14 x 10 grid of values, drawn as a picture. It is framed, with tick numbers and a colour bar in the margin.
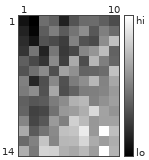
Slope: up to the bottom right. Ninth with the lowest average: top left. Mirror symmetry: none. Average level on the scale: 50%.
